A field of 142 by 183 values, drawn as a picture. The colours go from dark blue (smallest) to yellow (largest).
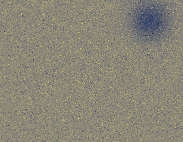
No regular stripes run through it. The top right is the ninth with the lowest average. The halves do not mirror each other. One dip sinks in the top right. No row or column stands out.
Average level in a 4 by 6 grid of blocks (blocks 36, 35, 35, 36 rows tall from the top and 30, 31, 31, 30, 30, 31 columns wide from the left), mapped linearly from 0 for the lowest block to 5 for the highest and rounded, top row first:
5 5 5 5 0 1 | 5 5 5 5 4 4 | 5 5 5 5 5 5 | 5 5 5 5 5 5
